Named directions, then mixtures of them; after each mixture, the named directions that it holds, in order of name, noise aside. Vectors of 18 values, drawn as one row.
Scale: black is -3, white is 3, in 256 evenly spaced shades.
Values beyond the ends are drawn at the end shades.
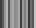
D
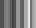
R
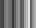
R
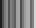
D, R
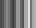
R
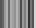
D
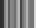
D, R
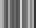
D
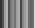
D, R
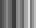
R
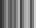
D, R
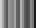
D, R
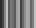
D, R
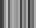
D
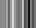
D, R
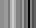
D, R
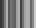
D, R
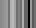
D, R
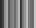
D, R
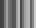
D, R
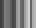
R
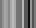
D, R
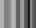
R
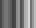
R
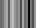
D, R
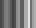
R
